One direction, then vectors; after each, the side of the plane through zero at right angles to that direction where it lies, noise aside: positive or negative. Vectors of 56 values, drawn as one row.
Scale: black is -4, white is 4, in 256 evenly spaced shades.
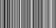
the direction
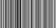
negative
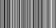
positive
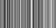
positive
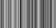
negative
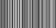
positive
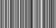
negative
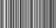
negative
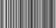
negative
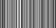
positive
